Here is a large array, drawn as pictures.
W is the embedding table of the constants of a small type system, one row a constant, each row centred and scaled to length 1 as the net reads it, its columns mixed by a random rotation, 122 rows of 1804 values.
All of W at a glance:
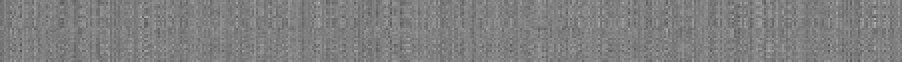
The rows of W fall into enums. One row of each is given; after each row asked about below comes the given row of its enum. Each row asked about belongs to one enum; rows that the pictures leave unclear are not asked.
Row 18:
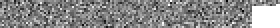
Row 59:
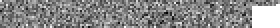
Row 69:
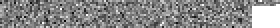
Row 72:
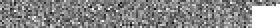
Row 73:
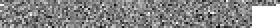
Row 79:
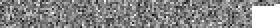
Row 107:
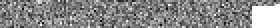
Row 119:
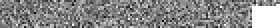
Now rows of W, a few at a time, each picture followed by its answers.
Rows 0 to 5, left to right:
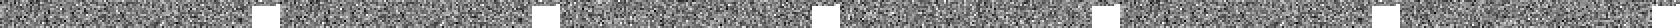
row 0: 69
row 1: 69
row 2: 107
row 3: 79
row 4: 69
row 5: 119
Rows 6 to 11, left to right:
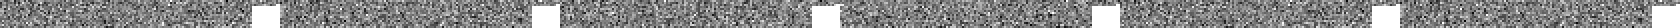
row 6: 18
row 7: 69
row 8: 79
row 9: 73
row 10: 18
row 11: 69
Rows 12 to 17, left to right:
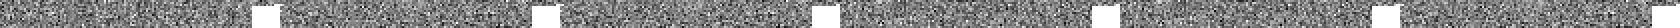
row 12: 79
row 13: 73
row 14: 73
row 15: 107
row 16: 107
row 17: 73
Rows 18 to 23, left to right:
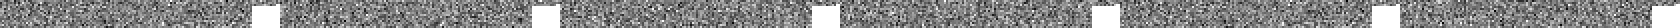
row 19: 69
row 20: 72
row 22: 18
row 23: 107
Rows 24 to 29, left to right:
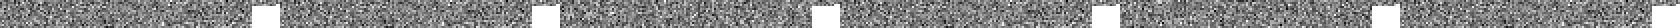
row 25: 18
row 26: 79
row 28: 107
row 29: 18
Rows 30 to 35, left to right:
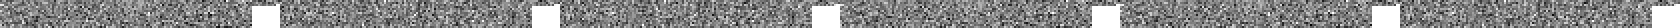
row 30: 73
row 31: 79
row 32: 79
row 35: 79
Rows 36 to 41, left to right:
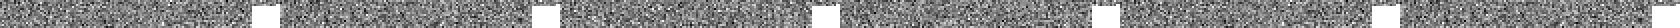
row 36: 18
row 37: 69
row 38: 72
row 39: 119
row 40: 18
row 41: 69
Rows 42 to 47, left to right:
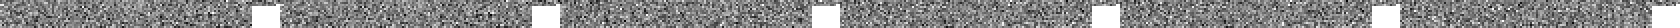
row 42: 73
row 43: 73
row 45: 18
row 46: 18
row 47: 72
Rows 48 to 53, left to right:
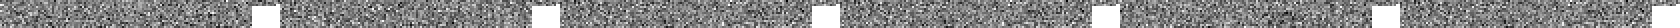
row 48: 73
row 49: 72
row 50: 18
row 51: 18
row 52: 59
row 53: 18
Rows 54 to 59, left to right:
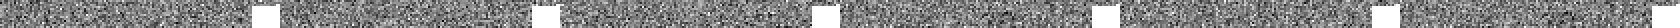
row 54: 69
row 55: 119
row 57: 59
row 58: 79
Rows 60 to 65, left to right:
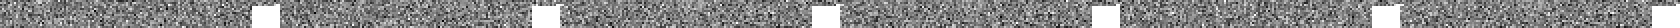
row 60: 107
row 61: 119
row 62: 73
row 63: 73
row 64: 79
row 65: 73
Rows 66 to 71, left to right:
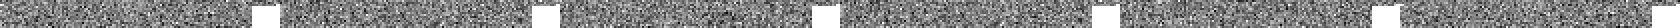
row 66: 73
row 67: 69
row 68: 59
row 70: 107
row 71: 73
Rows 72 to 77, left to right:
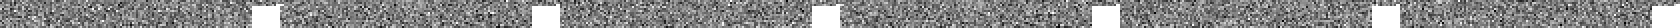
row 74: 18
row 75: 73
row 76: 119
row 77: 107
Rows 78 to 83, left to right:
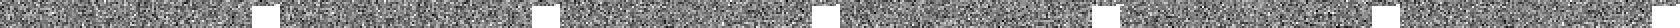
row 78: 79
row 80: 18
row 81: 119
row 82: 73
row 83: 18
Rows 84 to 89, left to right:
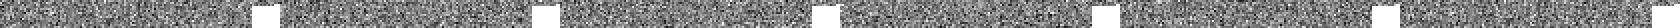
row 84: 79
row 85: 69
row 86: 18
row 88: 107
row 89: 79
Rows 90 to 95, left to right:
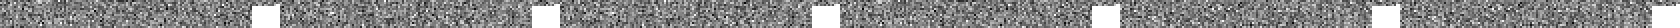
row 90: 107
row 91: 79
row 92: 79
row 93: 107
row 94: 72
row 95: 72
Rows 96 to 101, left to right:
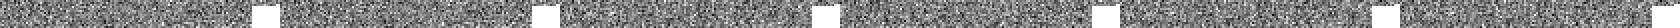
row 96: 18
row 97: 18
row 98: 79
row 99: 69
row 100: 79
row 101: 79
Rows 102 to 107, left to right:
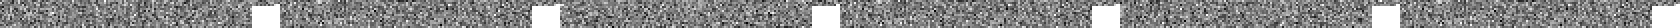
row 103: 107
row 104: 73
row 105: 107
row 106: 69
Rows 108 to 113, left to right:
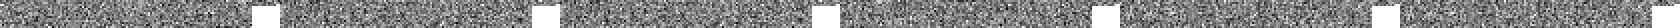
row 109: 69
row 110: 69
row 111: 107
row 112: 79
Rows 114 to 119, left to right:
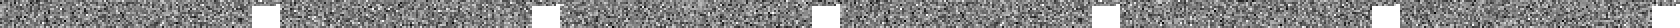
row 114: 69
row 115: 72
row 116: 73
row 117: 69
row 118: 107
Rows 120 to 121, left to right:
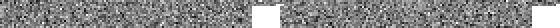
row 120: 69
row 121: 73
